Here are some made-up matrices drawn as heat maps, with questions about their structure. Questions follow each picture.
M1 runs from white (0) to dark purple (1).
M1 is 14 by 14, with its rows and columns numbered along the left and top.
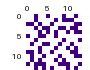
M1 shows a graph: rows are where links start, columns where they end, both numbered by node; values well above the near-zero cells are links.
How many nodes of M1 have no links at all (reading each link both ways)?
0
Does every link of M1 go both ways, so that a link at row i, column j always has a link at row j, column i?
yes
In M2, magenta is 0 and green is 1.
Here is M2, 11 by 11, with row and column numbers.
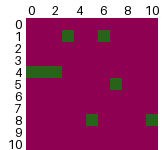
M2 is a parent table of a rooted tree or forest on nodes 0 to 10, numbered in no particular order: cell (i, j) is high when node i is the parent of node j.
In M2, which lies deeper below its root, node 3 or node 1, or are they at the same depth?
node 3
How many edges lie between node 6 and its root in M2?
2
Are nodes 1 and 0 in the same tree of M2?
yes
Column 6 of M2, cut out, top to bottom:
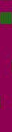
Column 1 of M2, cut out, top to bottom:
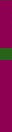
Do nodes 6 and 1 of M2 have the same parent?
no
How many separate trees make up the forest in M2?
3
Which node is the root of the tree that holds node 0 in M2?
4
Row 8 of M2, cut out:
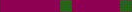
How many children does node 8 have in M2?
2
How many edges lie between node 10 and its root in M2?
1
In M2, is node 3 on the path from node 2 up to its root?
no
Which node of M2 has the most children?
4
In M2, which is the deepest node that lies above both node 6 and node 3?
1
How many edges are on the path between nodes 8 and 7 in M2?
2
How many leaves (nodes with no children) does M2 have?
7
